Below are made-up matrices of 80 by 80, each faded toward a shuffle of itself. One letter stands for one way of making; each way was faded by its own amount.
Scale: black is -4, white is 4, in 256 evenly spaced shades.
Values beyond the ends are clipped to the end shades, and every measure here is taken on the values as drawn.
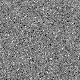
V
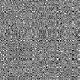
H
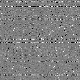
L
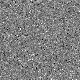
V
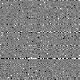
L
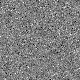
V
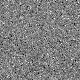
V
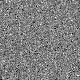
V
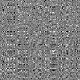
H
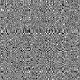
H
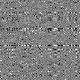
L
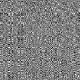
H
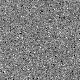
V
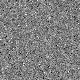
V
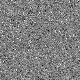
V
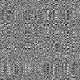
H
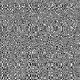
H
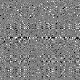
L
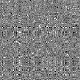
H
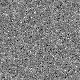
V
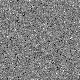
V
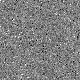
V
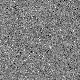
V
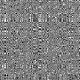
H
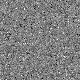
V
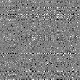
L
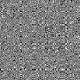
H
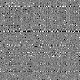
L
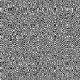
H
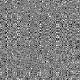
H
